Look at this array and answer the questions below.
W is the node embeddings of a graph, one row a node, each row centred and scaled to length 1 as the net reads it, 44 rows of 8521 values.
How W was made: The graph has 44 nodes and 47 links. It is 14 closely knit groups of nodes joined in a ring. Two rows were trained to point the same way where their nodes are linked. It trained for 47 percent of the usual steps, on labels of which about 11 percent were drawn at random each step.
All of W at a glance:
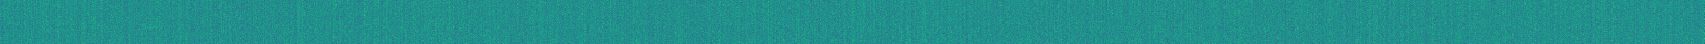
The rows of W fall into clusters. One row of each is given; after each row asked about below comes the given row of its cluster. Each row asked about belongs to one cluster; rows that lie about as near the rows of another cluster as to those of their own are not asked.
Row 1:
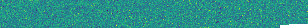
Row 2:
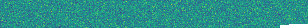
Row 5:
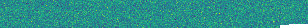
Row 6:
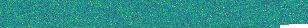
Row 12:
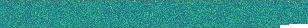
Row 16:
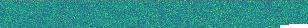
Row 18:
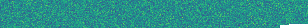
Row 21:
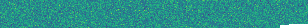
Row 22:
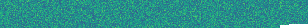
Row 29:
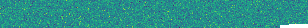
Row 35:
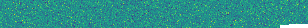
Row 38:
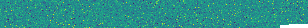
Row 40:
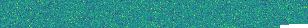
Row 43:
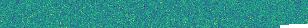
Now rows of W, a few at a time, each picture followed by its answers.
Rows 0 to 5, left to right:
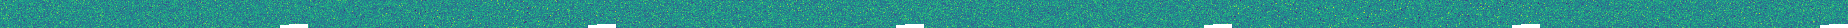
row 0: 35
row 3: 21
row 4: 38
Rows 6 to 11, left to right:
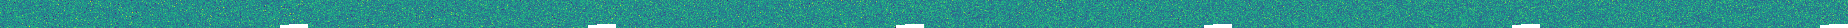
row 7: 16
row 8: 35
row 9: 1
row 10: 12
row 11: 38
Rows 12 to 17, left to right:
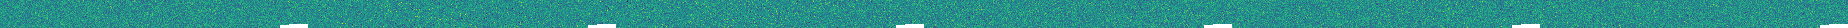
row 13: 40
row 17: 22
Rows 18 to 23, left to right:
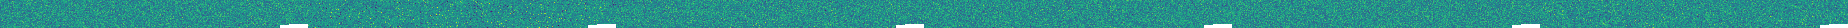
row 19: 5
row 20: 5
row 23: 1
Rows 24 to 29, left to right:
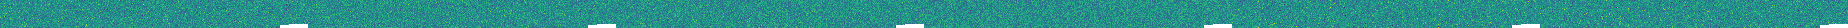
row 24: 29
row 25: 6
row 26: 18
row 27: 18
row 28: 18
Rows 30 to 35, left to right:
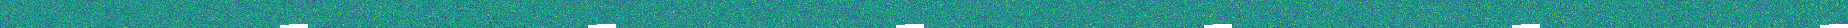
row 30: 21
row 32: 43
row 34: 2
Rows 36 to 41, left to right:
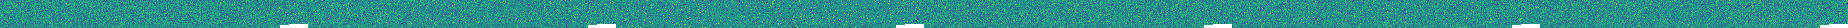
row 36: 22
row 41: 12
